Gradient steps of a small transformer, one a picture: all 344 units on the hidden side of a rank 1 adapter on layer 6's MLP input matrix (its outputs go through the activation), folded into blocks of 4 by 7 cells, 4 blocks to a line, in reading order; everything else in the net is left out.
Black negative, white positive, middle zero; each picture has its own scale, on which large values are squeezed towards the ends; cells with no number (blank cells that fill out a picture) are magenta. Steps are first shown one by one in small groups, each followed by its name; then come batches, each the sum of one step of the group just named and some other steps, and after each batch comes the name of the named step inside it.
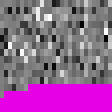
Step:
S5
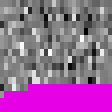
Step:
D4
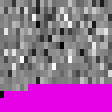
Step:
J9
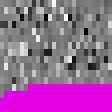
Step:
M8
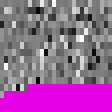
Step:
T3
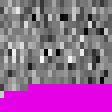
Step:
D4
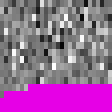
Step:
J9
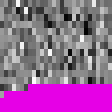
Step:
D4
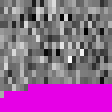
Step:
M8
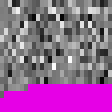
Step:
J9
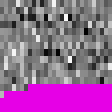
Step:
M8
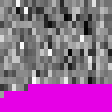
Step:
D4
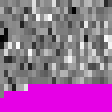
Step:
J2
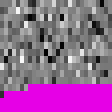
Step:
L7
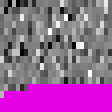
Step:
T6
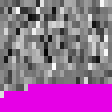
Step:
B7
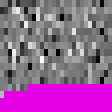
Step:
T6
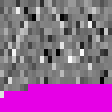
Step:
T6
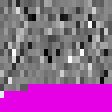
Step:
T6
